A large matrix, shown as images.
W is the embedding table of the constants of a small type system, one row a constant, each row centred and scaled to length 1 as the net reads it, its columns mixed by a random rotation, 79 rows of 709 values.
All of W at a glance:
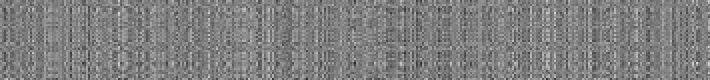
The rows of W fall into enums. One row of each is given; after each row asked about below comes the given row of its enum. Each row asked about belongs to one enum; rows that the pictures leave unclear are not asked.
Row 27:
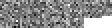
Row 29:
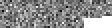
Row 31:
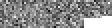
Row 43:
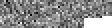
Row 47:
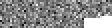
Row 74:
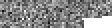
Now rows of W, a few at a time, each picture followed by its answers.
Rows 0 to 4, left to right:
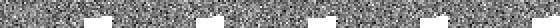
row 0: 31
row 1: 47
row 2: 29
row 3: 47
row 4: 47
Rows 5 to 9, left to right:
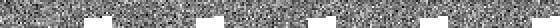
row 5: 43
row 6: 27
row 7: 74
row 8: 29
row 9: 29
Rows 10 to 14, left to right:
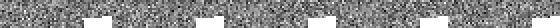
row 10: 74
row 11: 29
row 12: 31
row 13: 31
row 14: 43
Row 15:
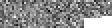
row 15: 31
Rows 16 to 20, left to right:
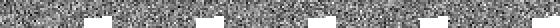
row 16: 43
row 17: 29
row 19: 74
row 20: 47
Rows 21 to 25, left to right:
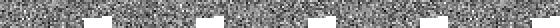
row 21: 74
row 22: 27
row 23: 31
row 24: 31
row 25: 74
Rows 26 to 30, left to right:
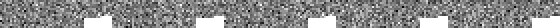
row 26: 47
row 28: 47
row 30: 29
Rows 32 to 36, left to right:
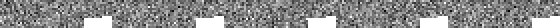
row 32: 43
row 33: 29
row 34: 74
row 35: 31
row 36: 29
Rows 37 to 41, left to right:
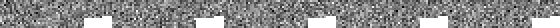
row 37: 43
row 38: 74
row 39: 31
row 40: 29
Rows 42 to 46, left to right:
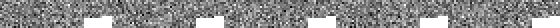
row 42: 27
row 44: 29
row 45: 27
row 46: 31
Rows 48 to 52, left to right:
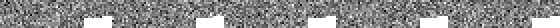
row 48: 43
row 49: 47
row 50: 27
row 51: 31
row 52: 29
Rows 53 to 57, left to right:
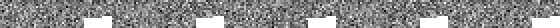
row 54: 31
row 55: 74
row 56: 31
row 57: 29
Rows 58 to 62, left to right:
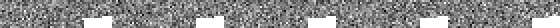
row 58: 74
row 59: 43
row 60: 29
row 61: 31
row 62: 47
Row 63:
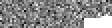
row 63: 47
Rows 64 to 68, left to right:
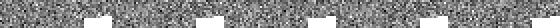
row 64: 47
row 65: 31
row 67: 31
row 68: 74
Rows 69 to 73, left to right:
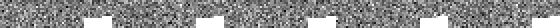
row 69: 29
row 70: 27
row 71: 29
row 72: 47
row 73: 27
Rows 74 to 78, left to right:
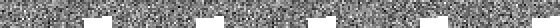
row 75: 29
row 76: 74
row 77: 31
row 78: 27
